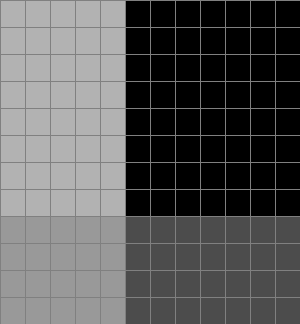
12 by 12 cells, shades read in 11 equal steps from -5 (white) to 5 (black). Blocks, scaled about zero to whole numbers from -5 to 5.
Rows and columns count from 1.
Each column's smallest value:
-2 -2 -2 -2 -2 2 2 2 2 2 2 2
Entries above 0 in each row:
7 7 7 7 7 7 7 7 7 7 7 7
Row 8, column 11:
5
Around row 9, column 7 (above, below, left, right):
5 2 2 2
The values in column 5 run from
-2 to -1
